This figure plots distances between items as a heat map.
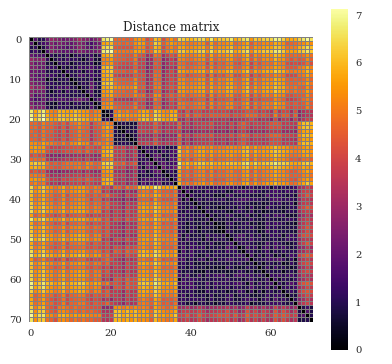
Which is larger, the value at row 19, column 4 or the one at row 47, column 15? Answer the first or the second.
the first
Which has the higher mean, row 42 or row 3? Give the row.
3
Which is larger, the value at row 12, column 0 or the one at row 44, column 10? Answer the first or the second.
the second
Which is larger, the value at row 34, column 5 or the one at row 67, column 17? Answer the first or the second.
the second
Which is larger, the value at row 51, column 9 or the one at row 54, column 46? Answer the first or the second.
the first
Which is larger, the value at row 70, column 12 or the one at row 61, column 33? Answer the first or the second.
the second
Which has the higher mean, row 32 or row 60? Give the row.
32
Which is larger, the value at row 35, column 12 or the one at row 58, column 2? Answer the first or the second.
the second
